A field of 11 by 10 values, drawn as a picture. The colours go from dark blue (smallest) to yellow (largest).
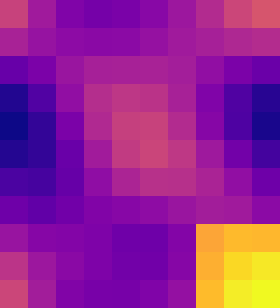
Roughest part: bottom right. Stripes: none. Ninth with the lowest average: middle left. Ninth with the highest average: bottom right. Odd patch: higher, in the bottom right.
